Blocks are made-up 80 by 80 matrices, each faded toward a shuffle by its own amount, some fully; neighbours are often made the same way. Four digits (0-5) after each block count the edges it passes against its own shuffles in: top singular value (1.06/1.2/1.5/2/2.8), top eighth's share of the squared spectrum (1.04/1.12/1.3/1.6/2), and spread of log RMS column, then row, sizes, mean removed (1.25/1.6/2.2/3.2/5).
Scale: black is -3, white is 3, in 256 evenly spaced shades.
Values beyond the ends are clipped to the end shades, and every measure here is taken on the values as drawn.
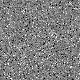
0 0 0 0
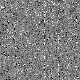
1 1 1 0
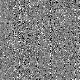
1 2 3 0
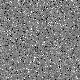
0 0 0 0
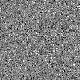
3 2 0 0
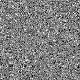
3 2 0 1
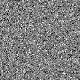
3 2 0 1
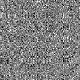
4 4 2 2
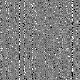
4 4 3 0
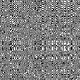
5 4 3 3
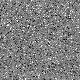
0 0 0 0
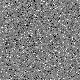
2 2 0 0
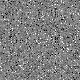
3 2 1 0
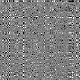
5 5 3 3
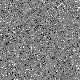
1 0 0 0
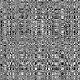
5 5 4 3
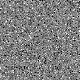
3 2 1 1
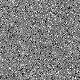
3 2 0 1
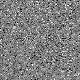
3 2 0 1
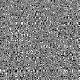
4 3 2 2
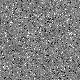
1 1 0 0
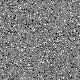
2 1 0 0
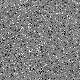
0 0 0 0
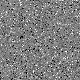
1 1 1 0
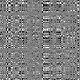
5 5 4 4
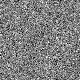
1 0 0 0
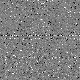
2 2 0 2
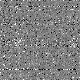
2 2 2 3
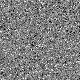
0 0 0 0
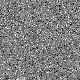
0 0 0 0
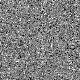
0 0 1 0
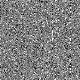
1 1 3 0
